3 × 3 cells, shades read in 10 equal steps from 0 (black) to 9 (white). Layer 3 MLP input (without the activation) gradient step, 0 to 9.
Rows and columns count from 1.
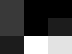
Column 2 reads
0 0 9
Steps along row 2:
down up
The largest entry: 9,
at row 3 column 2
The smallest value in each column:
1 0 0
